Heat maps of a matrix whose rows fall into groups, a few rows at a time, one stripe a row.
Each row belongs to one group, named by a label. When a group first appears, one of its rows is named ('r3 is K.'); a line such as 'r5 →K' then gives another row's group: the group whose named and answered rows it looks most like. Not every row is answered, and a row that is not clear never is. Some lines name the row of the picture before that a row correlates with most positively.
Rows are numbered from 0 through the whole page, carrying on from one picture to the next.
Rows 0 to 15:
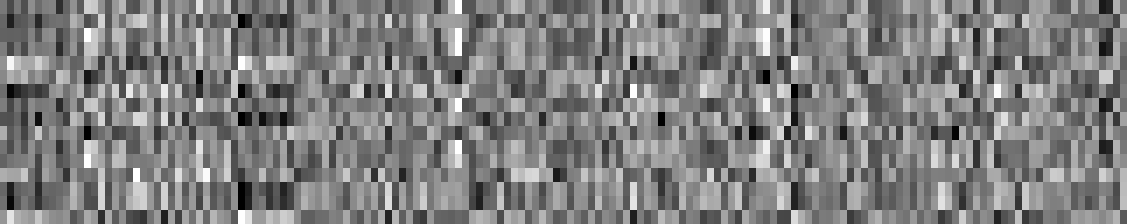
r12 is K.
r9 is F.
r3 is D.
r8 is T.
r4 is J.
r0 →D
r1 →T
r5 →F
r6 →T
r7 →D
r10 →D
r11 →D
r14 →T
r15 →J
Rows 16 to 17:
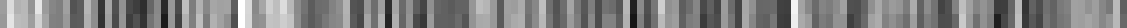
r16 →J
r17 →J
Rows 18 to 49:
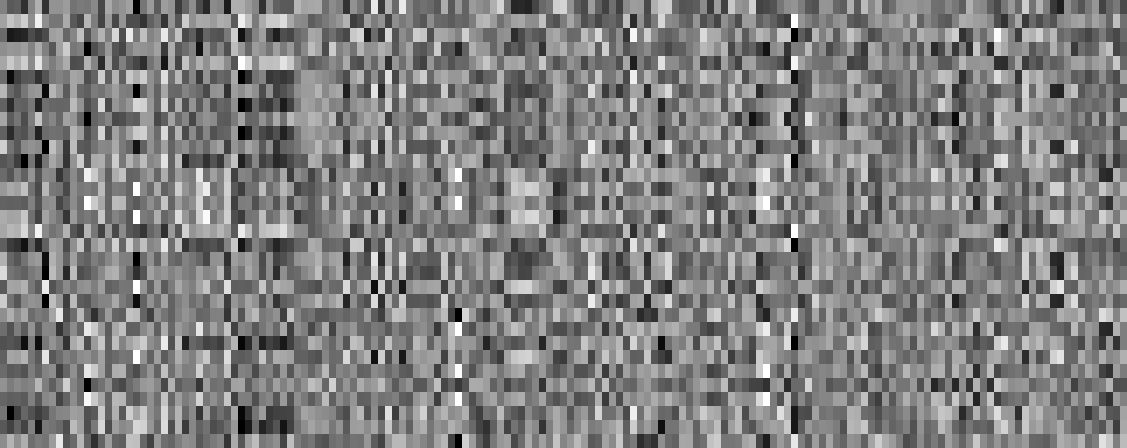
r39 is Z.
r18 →Z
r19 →J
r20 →T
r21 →F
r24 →Z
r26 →F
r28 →Z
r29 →T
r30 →D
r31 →K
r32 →D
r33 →K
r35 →T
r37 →Z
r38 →K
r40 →F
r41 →D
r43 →K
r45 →F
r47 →T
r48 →T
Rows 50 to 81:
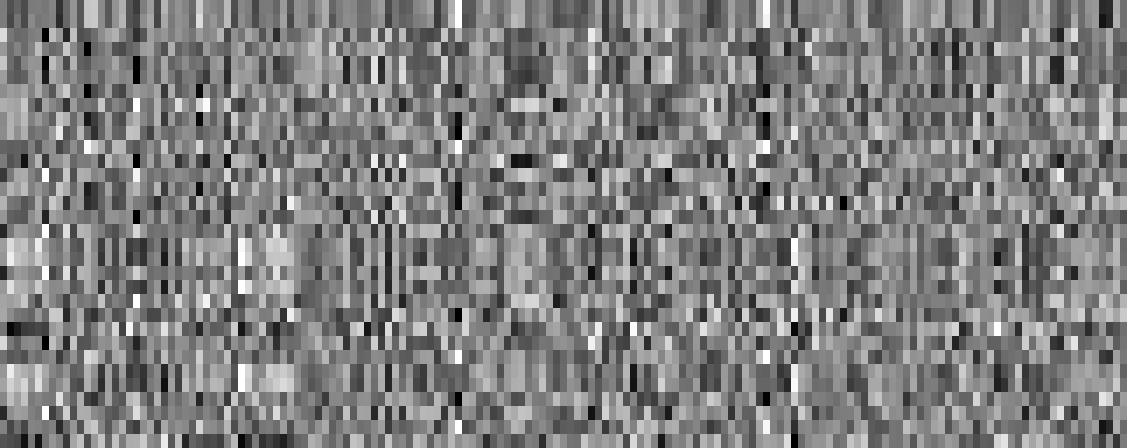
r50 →D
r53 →F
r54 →Z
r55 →Z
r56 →F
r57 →K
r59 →F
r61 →Z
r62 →K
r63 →F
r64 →F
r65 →Z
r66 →K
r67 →J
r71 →K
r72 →F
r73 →T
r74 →Z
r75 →D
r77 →J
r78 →F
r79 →K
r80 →D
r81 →T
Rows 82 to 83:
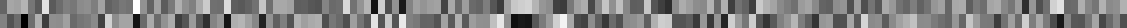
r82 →K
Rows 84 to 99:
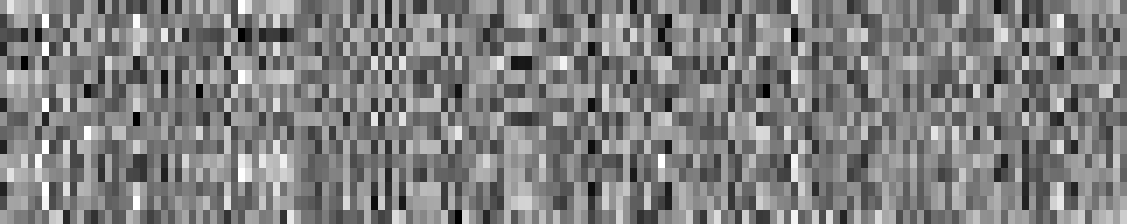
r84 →J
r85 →K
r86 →T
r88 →Z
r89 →J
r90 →F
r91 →K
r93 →D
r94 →K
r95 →J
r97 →K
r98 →K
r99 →F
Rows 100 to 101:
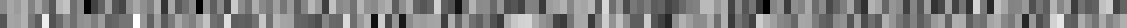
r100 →F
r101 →K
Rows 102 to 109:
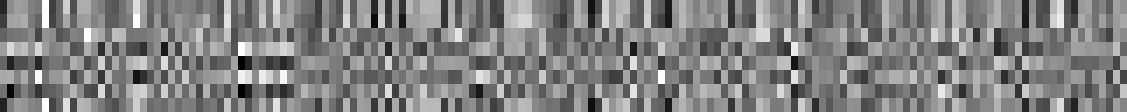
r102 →K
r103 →K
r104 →D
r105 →J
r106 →T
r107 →J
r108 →T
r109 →K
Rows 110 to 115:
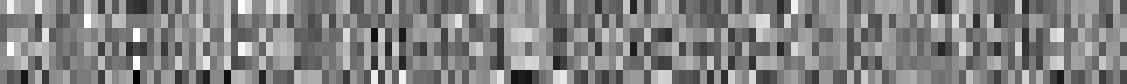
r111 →D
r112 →K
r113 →J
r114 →K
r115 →Z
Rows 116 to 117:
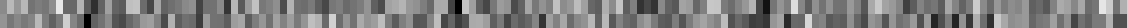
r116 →F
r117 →F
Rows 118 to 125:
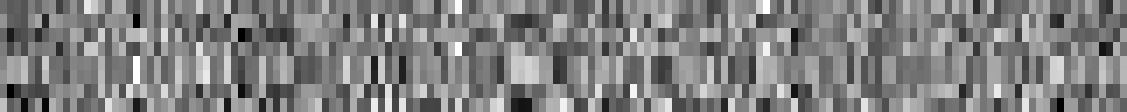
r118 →D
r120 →T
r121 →D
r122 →K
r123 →K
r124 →T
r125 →Z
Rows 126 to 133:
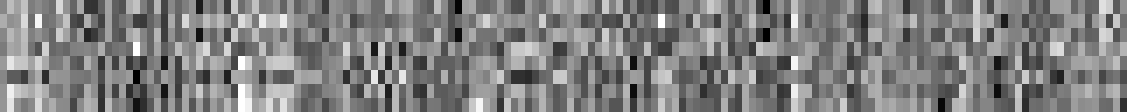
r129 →K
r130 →J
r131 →Z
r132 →J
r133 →J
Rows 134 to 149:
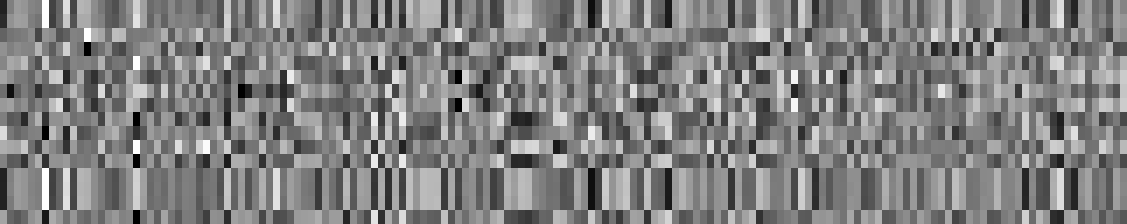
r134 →K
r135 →K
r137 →F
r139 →F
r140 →T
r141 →F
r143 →Z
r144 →K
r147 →K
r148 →K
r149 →Z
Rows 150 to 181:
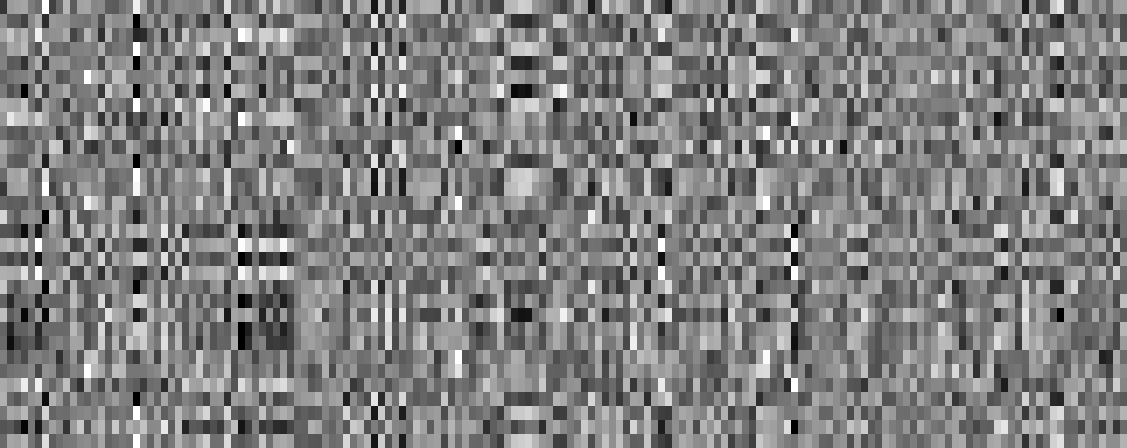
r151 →Z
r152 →J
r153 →K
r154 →Z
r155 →D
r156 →Z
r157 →K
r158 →J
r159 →D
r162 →K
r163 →K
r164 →D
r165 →Z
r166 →T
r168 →T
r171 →T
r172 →Z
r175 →D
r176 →D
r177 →J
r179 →K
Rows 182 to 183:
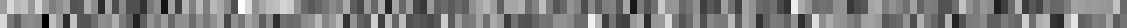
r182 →J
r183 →Z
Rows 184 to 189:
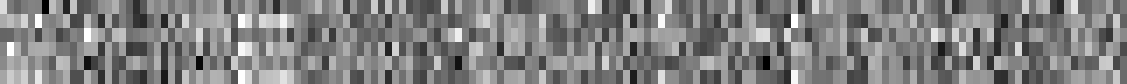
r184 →Z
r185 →J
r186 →D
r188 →F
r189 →J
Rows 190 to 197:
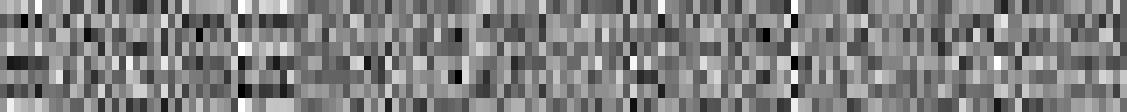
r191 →T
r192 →F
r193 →J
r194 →T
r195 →F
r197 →J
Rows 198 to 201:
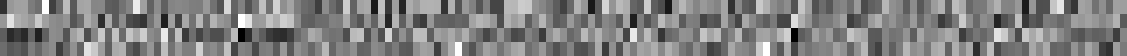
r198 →K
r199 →J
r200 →T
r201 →D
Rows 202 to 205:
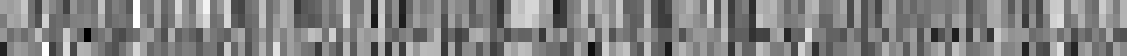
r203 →K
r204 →F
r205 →K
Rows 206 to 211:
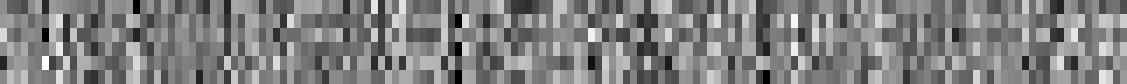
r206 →Z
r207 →F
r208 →Z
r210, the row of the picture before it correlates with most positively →205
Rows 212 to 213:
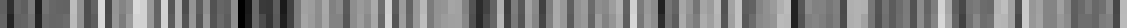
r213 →T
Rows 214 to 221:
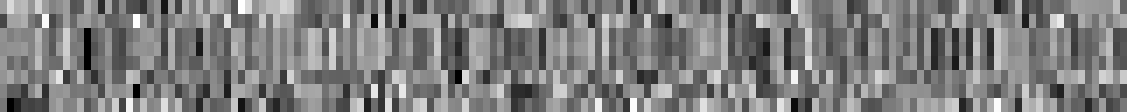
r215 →K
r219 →F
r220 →Z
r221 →T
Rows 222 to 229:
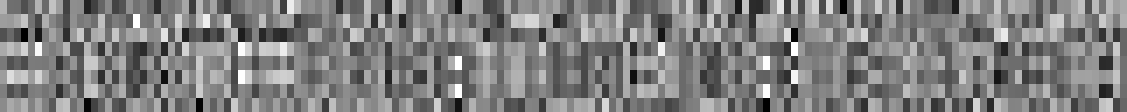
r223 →K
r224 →T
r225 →J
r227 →J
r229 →F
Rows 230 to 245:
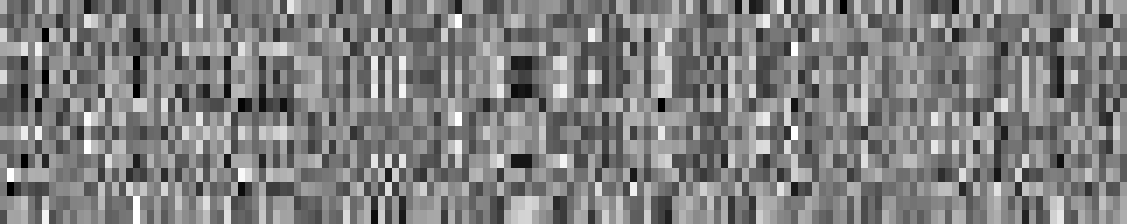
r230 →F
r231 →D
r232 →Z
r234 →Z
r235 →Z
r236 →Z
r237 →T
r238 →D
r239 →J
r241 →Z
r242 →J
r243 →T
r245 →K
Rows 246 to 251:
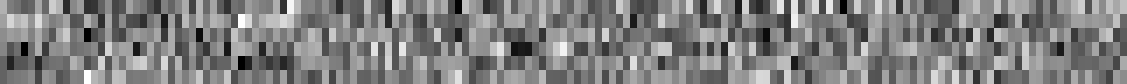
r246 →F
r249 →Z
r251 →D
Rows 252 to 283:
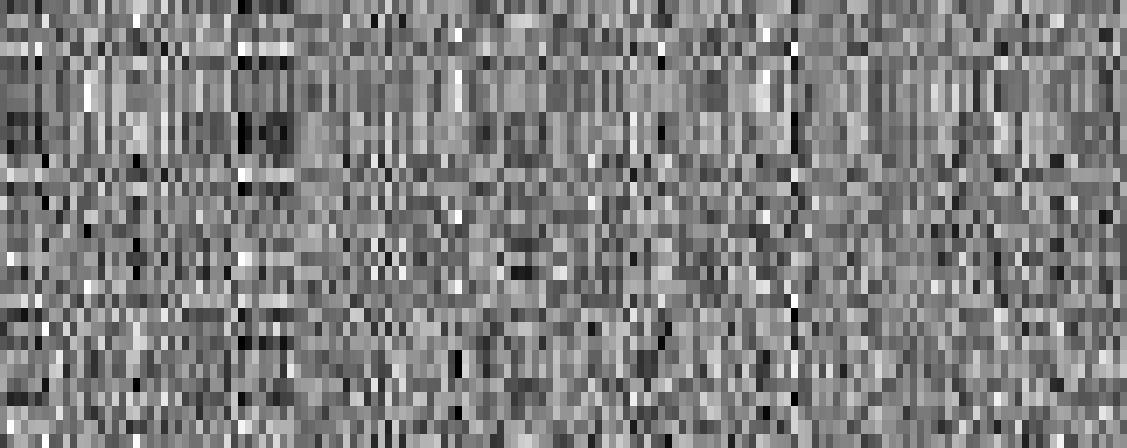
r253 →K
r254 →D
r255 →J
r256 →T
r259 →D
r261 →T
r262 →T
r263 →Z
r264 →J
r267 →D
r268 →F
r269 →Z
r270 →J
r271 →Z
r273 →J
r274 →T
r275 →K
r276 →T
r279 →Z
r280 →T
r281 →F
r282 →J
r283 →K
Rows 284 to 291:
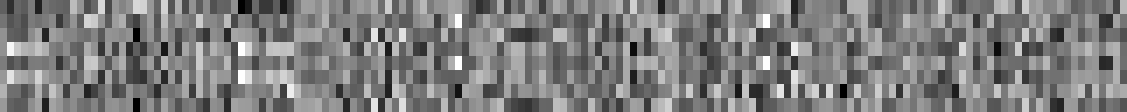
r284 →T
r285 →D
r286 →Z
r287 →J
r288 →D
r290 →F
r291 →Z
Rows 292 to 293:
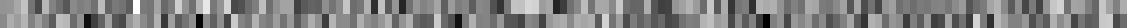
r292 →K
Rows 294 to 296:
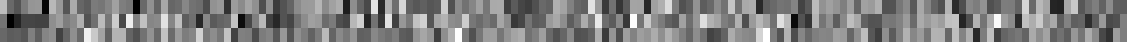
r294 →Z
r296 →D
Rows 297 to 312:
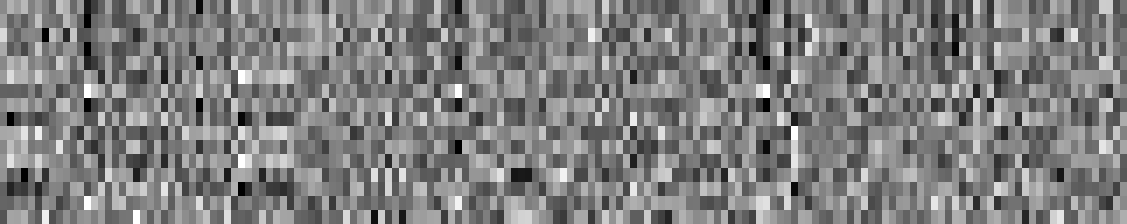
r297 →F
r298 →F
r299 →Z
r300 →F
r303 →D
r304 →F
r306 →J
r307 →F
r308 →J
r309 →Z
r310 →T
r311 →D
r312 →K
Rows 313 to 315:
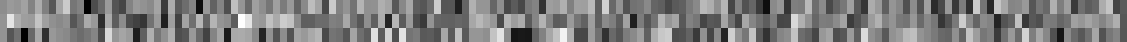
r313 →F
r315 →Z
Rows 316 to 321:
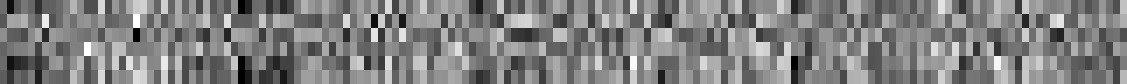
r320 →T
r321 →T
